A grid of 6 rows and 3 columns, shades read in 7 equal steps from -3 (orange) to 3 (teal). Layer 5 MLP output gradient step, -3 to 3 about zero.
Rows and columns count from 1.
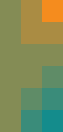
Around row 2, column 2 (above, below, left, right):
-1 0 0 -1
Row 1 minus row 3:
0 -1 -3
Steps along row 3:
same same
